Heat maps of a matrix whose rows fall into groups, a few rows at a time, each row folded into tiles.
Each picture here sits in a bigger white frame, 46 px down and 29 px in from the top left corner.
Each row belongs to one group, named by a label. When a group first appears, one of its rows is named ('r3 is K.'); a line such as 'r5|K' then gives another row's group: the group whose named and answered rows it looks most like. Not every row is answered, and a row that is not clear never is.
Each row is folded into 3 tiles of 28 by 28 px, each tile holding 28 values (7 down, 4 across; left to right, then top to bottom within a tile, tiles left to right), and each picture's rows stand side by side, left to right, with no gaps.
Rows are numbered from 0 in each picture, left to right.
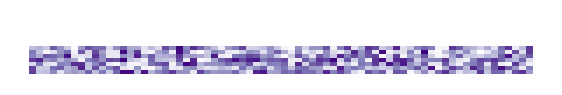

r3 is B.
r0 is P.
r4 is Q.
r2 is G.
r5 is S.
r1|P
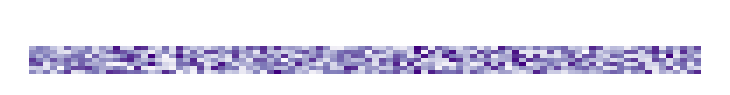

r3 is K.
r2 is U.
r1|P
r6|Q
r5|P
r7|U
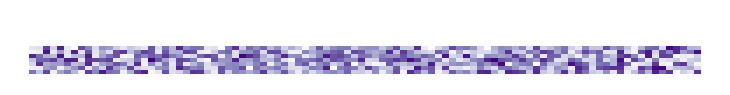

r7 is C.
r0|Q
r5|G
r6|P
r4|S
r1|U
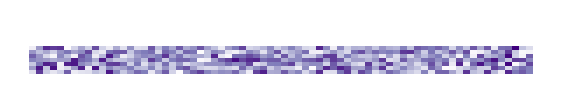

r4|U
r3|G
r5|Q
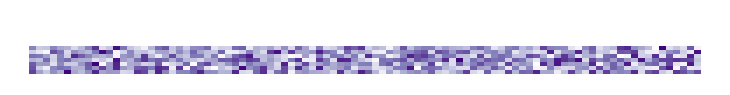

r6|Q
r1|S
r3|U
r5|Q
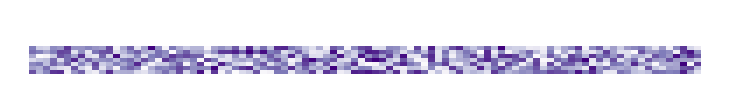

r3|S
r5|S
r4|P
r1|K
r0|U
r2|U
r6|B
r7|K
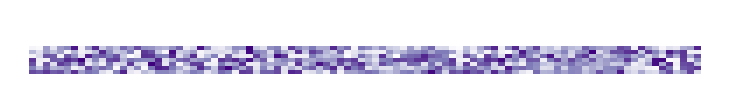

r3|Q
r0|B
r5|B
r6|C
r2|S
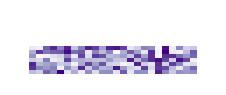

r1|S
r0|U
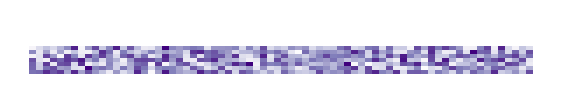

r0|B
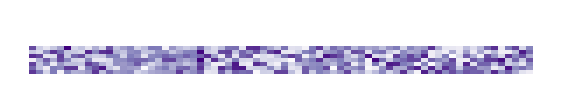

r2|C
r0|C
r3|C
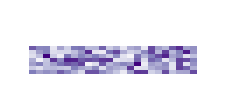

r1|U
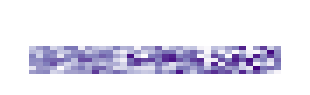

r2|B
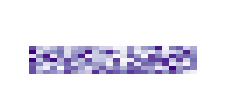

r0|C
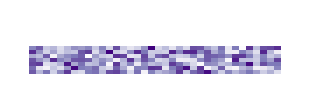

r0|G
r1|C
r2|P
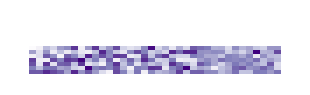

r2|G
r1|C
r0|B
